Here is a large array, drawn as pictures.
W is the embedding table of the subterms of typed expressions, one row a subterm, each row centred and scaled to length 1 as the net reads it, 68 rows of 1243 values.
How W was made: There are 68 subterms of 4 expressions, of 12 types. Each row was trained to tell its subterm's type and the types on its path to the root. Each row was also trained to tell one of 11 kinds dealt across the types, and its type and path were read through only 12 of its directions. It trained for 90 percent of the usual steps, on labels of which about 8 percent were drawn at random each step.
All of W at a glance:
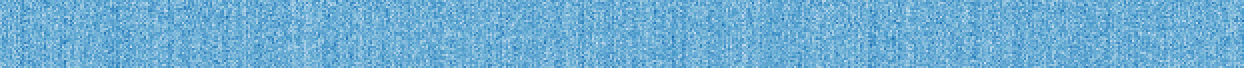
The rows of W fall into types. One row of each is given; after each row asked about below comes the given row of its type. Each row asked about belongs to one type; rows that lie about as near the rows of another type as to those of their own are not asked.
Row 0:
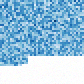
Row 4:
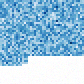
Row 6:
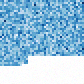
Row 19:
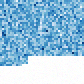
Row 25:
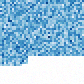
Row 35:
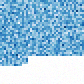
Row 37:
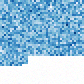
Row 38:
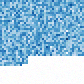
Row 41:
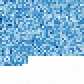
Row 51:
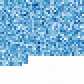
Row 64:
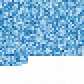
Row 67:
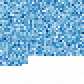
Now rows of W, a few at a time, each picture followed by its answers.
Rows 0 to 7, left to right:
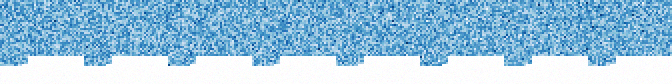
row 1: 35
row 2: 4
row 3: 25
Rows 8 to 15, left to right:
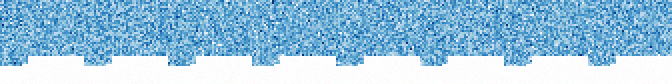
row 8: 51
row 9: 0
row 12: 38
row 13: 6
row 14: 35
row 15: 41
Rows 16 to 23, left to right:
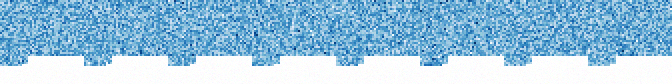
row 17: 6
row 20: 41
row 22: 35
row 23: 0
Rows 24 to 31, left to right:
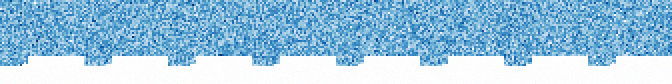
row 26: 35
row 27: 25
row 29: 0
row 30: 51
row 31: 4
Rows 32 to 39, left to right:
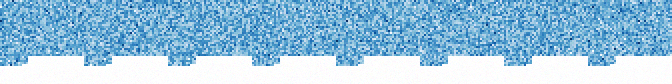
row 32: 64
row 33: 38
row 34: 67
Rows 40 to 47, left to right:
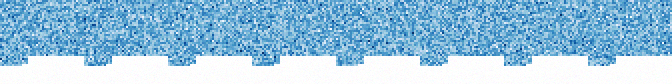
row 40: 0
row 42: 41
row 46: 51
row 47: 51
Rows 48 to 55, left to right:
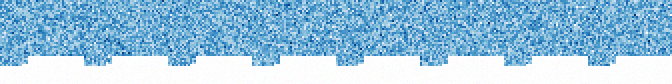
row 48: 4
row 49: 0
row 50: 4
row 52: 25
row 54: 0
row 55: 4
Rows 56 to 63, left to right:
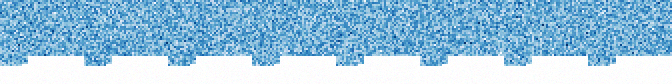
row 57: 41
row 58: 67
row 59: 4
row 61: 41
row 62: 35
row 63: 51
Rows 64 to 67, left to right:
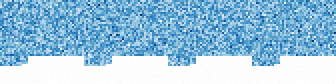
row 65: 25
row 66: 51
